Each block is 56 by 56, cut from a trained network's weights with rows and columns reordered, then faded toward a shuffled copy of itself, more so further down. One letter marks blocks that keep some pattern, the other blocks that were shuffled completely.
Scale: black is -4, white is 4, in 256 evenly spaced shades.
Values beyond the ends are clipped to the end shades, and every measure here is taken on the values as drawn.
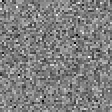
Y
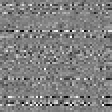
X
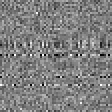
X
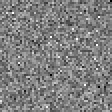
Y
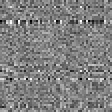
X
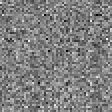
X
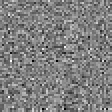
X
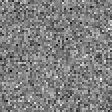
Y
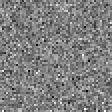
Y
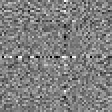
X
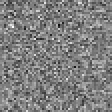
X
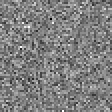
Y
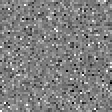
Y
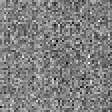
X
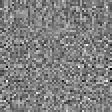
X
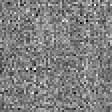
X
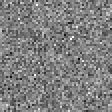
Y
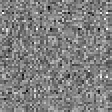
X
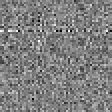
X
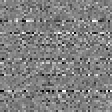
X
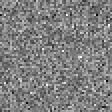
Y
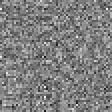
X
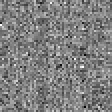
X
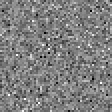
Y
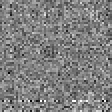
X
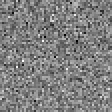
Y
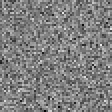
Y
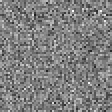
X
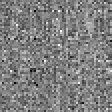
X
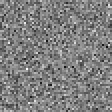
Y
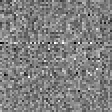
X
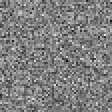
Y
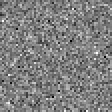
Y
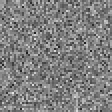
Y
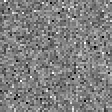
Y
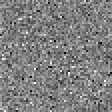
Y
